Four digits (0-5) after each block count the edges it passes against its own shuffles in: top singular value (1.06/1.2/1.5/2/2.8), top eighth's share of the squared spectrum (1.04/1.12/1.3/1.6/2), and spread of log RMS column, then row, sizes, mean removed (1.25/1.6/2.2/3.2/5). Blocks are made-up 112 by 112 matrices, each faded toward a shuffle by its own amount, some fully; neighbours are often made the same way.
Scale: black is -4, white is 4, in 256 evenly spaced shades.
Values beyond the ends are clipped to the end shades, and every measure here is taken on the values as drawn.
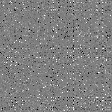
4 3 2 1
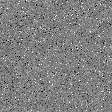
1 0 0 0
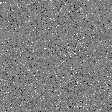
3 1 0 0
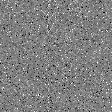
3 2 1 0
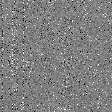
2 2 2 1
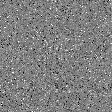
3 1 0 0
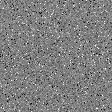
0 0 0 0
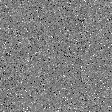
1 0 0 0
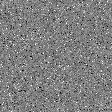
0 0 0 0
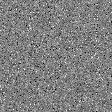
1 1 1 0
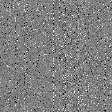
2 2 3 0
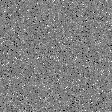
0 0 0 0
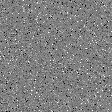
0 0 0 0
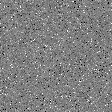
0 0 0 0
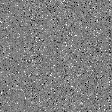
1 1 2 0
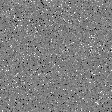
0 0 0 0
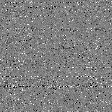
2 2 1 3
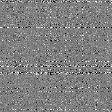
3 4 2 4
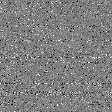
2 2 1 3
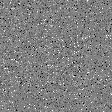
0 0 0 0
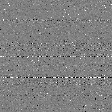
4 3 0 3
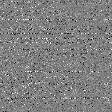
2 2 1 3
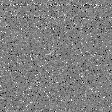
1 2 0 2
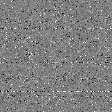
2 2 1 2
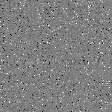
3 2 1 0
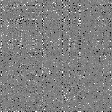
4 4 3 2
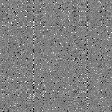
4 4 2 2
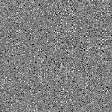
4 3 2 1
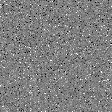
2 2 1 0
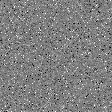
1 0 0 0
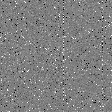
3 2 1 1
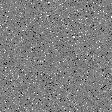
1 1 0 0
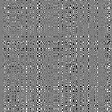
5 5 4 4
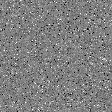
2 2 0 0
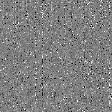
3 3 2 1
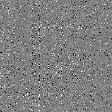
3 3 2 1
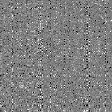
4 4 3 2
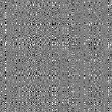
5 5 4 3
